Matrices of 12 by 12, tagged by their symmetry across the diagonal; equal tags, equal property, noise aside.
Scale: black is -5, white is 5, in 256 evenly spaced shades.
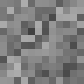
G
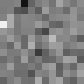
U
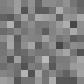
U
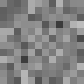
G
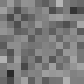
G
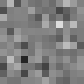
U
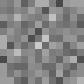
G
